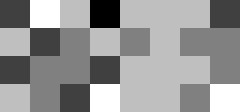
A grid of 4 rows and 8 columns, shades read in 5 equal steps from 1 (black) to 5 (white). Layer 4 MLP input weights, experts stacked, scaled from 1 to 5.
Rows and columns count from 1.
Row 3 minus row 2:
-2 1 0 -2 1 0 1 0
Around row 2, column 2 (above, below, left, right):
5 3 4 3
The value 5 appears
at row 1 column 2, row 4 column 4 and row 4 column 8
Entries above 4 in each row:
1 0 0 2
